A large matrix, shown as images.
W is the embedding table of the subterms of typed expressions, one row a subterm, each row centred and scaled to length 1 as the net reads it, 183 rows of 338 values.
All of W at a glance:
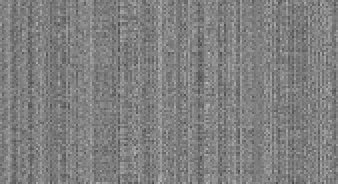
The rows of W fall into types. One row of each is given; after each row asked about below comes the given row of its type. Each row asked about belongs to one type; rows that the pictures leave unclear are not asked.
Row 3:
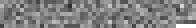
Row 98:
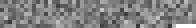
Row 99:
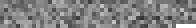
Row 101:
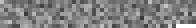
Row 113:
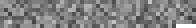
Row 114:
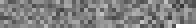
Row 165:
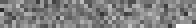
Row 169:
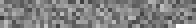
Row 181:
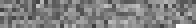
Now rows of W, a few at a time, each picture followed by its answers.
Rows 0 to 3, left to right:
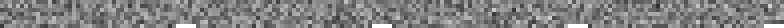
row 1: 113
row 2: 98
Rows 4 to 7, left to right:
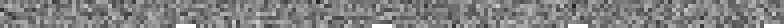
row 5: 99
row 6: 181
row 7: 113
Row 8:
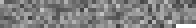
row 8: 114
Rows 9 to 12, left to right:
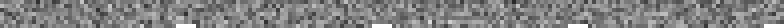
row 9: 165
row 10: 99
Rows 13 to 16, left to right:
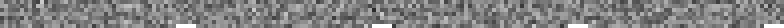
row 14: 99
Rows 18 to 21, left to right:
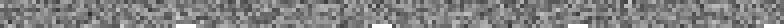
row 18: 3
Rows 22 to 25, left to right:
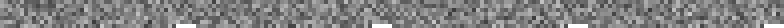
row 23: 113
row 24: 114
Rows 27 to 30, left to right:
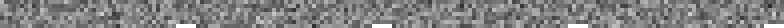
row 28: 114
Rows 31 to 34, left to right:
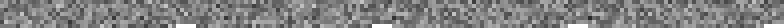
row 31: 99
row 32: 114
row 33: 169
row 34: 169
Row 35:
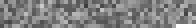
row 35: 98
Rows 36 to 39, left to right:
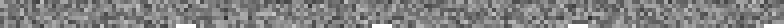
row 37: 101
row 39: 169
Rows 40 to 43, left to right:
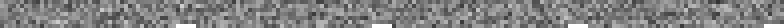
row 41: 99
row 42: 113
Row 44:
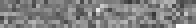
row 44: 181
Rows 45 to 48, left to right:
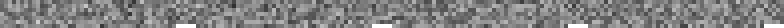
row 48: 113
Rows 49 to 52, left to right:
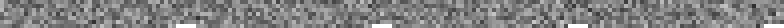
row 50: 169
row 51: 114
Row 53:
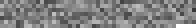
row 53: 3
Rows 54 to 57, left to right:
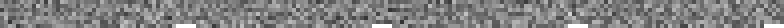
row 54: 98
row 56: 181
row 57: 113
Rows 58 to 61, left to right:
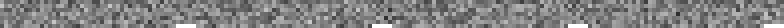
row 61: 169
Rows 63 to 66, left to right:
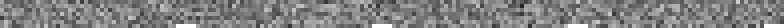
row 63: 169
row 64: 181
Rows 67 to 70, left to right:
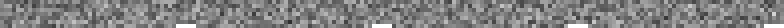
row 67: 181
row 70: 99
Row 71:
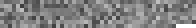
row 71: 165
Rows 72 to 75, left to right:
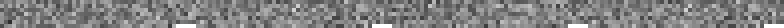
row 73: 101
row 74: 181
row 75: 101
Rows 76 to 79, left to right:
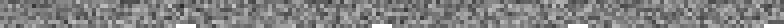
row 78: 181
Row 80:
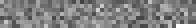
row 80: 101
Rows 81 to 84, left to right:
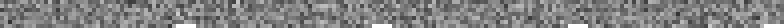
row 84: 98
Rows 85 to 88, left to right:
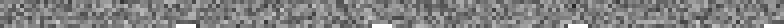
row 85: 3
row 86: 113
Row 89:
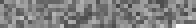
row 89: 3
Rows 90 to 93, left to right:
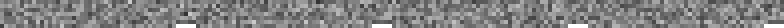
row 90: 3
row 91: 3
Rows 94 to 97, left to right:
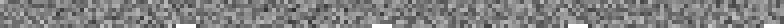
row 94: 114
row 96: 113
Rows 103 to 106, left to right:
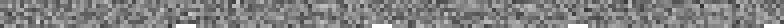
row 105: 3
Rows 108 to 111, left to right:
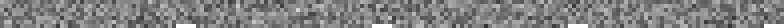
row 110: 99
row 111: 101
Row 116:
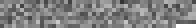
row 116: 3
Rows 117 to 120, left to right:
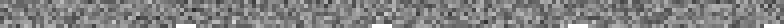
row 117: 99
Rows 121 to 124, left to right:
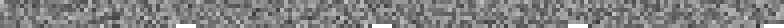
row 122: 114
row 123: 113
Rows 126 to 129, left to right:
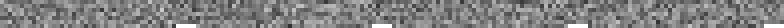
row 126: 114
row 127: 181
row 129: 99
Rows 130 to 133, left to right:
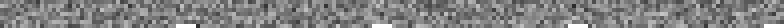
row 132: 165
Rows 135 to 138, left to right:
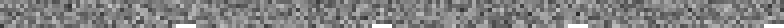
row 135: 3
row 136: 101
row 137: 98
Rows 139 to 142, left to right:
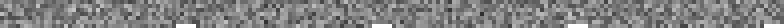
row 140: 99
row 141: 169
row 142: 113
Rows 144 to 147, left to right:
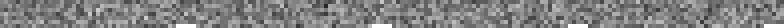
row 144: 181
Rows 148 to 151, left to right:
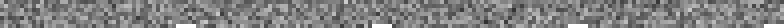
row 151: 181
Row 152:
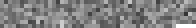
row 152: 98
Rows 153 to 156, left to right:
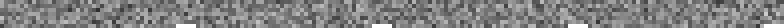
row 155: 113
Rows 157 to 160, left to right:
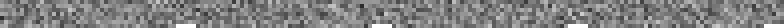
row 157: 169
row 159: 169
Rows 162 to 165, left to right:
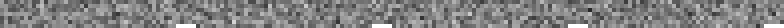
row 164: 99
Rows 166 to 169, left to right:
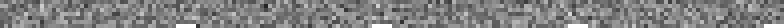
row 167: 3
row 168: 181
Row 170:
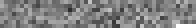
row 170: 98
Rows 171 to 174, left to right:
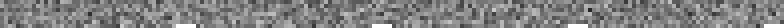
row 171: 98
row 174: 165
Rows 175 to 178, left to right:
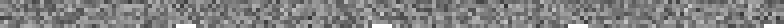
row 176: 113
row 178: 181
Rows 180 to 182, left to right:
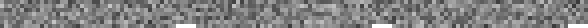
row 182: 99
